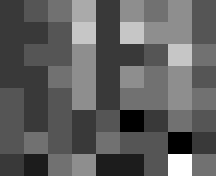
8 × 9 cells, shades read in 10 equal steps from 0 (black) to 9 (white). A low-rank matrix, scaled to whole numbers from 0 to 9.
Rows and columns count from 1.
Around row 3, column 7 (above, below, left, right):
5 4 2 7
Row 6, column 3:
3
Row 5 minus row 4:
1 0 -1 0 0 -1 0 0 1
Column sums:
19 19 27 37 18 27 28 40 26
